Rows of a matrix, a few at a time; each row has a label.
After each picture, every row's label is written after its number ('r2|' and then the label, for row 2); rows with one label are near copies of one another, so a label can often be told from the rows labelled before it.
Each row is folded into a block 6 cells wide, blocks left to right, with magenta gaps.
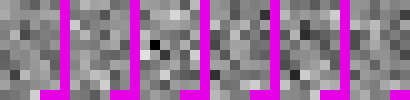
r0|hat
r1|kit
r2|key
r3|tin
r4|hat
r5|tin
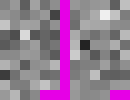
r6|tin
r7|key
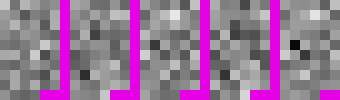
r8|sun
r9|hat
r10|key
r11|hat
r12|key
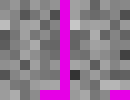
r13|tin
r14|tin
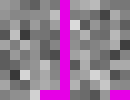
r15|hat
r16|kit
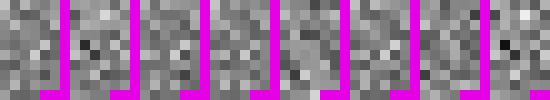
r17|sun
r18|key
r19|sun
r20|sun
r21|hat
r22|sun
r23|tin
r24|key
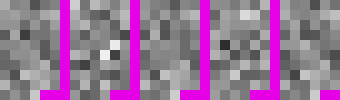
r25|hat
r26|sun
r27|hat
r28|key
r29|hat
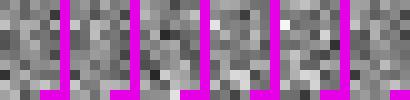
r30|tin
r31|tin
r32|hat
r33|kit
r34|kit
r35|tin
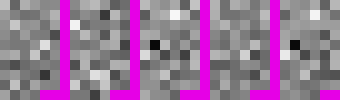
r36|sun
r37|kit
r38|key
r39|sun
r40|key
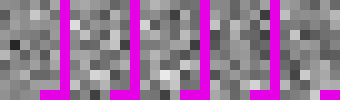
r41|key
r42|kit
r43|kit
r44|tin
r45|hat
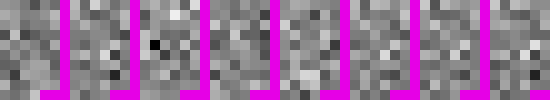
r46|hat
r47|sun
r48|key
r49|tin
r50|kit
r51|sun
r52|sun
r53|sun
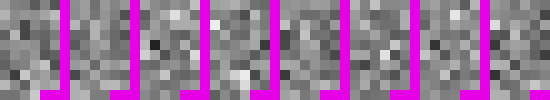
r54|hat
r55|tin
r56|key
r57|kit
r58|tin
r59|sun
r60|key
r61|tin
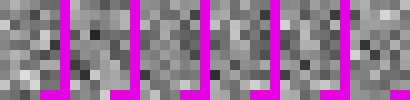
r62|kit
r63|hat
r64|tin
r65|tin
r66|tin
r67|key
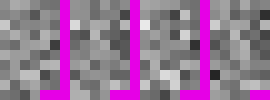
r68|kit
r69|tin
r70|kit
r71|tin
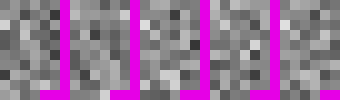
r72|tin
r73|hat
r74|kit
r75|sun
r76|kit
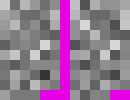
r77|sun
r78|sun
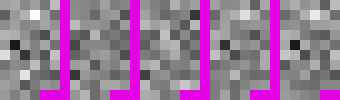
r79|key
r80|tin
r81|tin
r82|key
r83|key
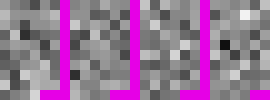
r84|hat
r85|tin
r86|sun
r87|key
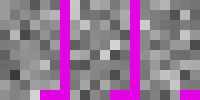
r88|hat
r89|sun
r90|kit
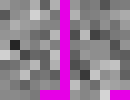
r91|key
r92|hat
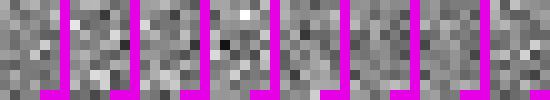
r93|sun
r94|kit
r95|kit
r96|key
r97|hat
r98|tin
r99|tin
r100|sun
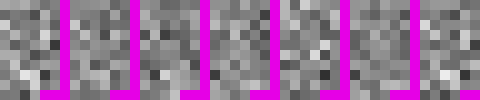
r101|kit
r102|kit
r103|hat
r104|tin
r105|sun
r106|tin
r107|kit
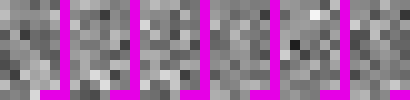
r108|hat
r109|kit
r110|kit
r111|tin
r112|key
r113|tin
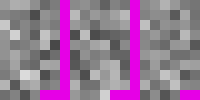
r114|kit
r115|hat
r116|kit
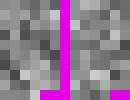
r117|hat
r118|kit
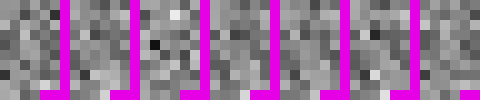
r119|tin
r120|hat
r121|key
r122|hat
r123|hat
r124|hat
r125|tin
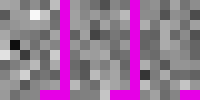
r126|key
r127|hat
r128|tin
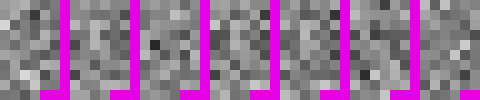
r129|kit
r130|tin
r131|key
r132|tin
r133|tin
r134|hat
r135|sun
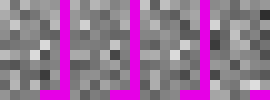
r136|sun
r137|sun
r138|sun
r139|tin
